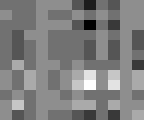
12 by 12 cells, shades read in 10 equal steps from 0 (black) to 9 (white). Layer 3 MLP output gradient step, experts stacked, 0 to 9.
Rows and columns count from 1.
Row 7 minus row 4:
0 3 -1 0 1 0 1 0 -1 0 0 -1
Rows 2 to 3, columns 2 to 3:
4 4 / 4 4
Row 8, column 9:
5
